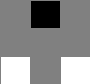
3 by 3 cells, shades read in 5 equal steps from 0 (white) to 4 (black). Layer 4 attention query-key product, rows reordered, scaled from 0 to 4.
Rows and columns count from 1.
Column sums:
4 8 4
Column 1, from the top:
2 2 0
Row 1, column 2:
4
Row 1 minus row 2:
0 2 0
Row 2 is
2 2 2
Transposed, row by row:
2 2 0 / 4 2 2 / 2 2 0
